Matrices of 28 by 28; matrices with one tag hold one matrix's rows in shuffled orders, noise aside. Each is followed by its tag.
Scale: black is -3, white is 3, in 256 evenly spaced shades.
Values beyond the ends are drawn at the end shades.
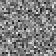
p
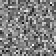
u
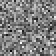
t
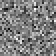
t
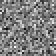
t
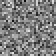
p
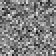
p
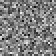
u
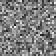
t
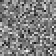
u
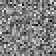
t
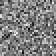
u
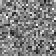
p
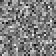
u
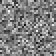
p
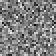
u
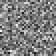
u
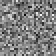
p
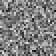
u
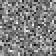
u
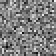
t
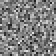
u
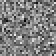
t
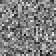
p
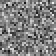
p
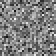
t
